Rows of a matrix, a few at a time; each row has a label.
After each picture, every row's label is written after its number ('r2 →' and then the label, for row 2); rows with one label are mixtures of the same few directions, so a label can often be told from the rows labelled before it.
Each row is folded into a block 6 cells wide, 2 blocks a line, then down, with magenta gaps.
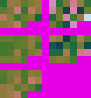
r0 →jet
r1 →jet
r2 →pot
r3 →pot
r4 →jet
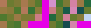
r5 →jet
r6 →jet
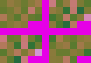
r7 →jet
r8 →jet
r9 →jet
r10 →jet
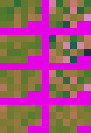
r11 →pot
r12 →jet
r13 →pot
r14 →jet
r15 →jet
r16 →jet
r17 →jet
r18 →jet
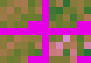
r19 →pot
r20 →pot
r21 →pot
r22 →pot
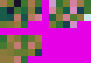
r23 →pot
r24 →jet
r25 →jet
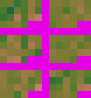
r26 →pot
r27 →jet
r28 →jet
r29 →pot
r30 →jet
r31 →pot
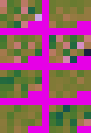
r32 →jet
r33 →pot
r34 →jet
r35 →jet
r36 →pot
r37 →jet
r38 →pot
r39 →pot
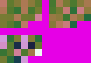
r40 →jet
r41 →jet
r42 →jet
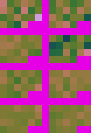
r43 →jet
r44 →jet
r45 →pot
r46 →pot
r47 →jet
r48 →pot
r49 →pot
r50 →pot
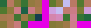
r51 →jet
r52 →pot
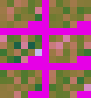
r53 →pot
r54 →jet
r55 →jet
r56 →pot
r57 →jet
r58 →jet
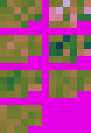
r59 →jet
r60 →pot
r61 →pot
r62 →pot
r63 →pot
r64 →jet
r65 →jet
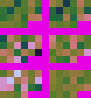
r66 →pot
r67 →pot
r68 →jet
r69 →jet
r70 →pot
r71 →jet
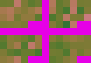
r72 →pot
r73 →jet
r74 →jet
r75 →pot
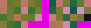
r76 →jet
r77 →jet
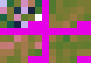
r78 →jet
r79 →jet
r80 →pot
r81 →pot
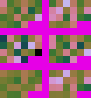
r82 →jet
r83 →pot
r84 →jet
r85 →jet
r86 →jet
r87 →pot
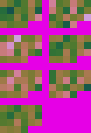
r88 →pot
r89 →jet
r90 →pot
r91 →pot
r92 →pot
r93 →jet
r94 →pot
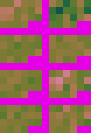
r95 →pot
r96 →pot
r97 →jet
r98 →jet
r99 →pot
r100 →pot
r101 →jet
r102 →pot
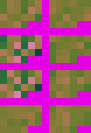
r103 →jet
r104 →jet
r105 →jet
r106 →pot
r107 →jet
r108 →jet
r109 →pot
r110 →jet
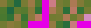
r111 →pot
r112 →jet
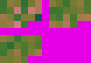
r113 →jet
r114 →pot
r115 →pot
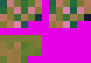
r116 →jet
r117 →jet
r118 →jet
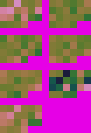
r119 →pot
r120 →jet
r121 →jet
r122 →jet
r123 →jet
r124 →pot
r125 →pot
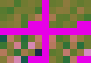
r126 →pot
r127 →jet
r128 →jet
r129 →jet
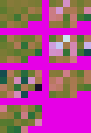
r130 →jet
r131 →pot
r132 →jet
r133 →pot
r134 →jet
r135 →pot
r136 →jet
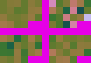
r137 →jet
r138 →jet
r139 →pot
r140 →jet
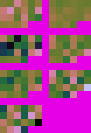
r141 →pot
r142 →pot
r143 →pot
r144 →jet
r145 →pot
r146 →jet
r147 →jet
